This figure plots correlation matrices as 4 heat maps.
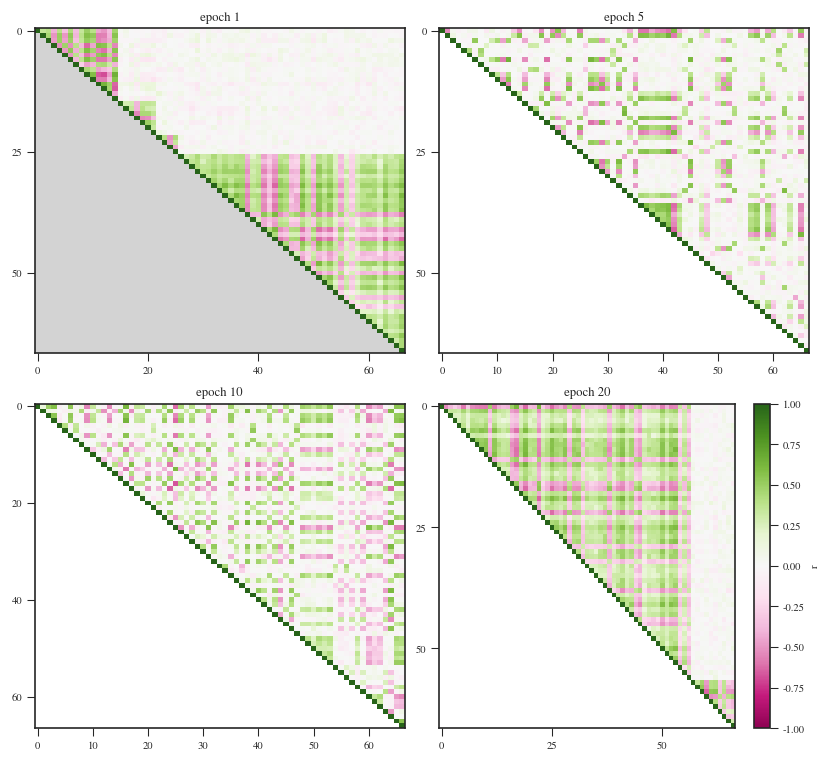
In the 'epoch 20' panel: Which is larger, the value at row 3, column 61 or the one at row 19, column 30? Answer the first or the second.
the second
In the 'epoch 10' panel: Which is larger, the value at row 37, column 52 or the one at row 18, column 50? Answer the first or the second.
the second
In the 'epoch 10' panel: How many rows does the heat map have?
67
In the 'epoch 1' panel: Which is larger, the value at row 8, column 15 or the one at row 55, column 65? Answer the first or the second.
the first
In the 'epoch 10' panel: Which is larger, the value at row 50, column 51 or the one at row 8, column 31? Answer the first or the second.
the first
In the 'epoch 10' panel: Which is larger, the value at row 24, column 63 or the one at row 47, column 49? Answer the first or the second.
the second
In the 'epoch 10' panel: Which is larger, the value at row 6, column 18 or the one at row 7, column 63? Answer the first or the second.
the first
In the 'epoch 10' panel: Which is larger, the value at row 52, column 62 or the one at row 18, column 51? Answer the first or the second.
the second
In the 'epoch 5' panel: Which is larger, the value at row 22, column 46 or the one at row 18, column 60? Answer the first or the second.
the first
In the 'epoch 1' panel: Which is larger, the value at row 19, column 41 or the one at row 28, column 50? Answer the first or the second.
the first
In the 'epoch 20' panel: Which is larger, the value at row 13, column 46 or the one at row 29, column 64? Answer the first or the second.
the first
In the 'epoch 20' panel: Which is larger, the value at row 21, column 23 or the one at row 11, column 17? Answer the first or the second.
the second
